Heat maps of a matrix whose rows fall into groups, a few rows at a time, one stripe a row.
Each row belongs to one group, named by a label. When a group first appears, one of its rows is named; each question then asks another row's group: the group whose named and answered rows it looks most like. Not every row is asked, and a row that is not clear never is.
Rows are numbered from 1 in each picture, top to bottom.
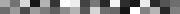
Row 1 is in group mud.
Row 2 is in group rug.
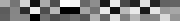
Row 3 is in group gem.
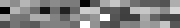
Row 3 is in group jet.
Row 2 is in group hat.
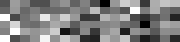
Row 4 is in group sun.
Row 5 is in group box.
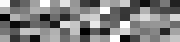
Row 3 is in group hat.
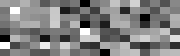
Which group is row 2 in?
box
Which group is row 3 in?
sun
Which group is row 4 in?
sun
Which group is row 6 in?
hat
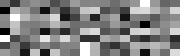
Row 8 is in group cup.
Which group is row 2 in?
hat
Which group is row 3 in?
box
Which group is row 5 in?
hat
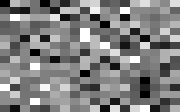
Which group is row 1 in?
hat
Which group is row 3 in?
box
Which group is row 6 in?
cup
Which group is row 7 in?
jet
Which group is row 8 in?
gem
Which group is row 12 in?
sun
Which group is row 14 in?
sun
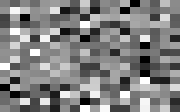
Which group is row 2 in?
box
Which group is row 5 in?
box
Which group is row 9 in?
sun
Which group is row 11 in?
sun
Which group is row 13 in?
hat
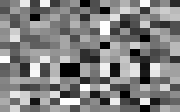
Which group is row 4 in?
jet
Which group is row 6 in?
sun
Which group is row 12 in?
sun
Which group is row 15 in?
mud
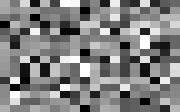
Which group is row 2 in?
rug
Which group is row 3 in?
gem
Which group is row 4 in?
hat
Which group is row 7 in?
jet
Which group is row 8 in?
rug
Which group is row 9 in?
mud
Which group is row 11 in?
cup
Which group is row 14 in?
box
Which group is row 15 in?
sun
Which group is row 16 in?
rug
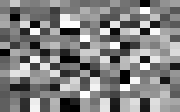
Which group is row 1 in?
sun
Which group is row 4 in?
mud
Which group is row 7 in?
gem
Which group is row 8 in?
hat
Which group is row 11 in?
box
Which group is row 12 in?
rug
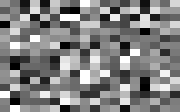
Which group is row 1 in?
cup
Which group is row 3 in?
mud
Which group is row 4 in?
hat
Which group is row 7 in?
box
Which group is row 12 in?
cup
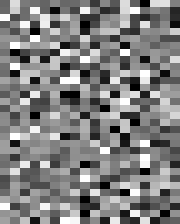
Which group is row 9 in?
cup
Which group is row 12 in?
mud
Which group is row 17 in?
gem
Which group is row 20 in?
box
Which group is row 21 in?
jet
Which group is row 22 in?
jet
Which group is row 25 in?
sun
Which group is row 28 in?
rug
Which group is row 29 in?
rug
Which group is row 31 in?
rug
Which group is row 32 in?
mud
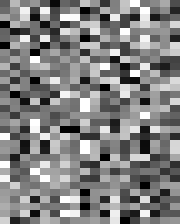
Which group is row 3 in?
mud
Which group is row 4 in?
hat
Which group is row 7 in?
hat
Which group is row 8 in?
gem
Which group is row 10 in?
jet
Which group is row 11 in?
rug
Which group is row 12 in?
gem
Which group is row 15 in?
cup
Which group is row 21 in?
cup
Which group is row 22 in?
cup
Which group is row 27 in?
sun
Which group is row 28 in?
rug
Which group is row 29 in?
mud
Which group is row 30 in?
rug
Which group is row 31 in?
mud
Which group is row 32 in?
gem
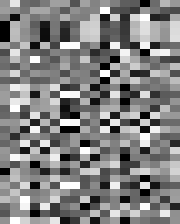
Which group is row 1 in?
sun
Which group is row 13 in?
box
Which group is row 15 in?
box
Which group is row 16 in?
box
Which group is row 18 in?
mud
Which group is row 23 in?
box
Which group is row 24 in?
gem
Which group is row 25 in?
hat
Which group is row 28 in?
sun
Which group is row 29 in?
box
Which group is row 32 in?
box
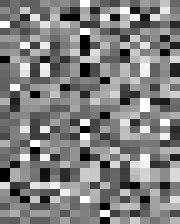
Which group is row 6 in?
rug
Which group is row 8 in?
rug
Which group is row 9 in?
hat
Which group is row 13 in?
box
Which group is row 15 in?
jet
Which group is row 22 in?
gem
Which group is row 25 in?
hat
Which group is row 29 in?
cup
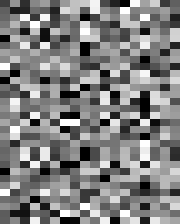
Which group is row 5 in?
cup
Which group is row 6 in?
hat
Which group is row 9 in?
sun
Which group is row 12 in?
hat
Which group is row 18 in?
mud
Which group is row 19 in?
box
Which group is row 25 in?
hat
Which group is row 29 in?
gem
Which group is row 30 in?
cup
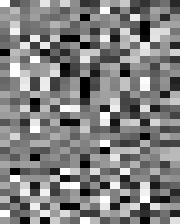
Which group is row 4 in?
sun
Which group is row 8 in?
hat
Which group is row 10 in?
box
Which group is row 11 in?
box
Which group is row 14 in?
rug
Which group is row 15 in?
gem
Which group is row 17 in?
jet
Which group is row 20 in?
sun
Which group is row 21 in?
jet
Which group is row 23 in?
gem
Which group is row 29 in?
jet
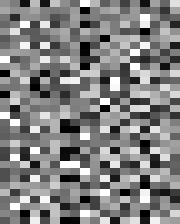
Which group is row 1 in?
cup
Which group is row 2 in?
rug
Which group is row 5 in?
sun
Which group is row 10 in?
rug
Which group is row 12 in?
mud
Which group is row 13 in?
gem
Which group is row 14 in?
hat
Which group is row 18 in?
box
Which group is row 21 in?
sun
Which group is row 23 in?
box
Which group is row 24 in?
mud
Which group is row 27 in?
sun
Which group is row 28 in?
jet
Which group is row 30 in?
box
